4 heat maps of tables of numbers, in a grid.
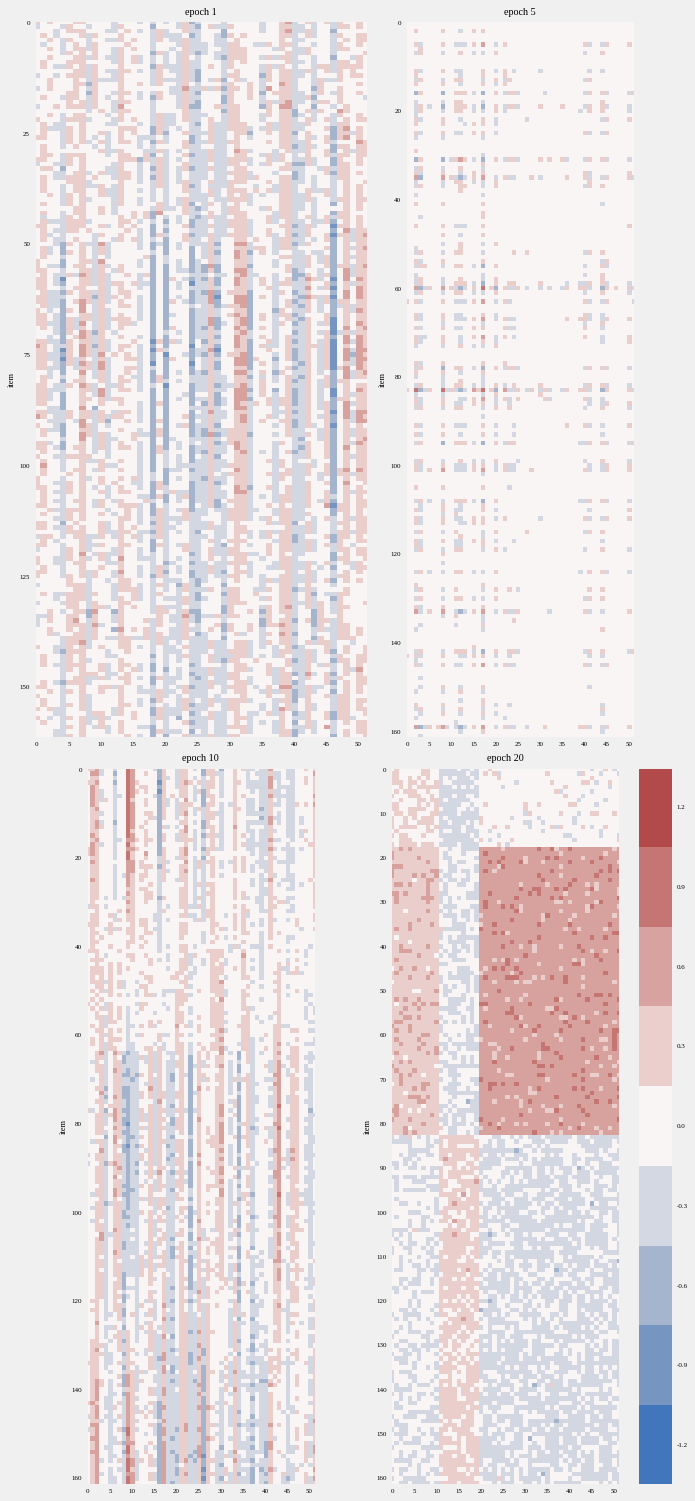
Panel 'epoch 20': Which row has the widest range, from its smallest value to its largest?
75
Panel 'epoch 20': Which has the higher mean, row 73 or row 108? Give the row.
73
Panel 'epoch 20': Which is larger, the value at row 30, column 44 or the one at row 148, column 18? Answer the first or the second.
the first
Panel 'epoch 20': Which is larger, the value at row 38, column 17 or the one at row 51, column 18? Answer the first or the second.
the second
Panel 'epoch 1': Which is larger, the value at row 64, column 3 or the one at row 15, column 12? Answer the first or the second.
the second
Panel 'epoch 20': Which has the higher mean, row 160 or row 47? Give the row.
47
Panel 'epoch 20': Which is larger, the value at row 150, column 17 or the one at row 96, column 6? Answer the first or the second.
the first
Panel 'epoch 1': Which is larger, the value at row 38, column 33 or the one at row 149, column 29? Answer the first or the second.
the first
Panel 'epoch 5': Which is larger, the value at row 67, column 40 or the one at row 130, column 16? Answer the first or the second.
the first
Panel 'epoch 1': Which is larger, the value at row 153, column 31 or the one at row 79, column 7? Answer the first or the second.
the second
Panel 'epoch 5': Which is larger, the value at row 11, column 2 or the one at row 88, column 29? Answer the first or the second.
the first
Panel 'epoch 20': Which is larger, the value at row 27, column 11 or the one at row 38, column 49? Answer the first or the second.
the second
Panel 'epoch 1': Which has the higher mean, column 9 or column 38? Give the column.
38
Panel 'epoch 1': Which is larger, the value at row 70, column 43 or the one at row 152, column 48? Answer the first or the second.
the second
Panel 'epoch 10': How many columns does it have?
52
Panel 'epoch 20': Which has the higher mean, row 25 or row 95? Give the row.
25
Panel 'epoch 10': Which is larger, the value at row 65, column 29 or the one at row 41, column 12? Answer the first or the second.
the first
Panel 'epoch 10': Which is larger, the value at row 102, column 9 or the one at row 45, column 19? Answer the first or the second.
the second
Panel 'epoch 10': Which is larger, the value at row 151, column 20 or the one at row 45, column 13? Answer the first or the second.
the second
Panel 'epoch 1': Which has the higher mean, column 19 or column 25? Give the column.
19
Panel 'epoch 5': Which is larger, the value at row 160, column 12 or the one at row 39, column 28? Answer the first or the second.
the second
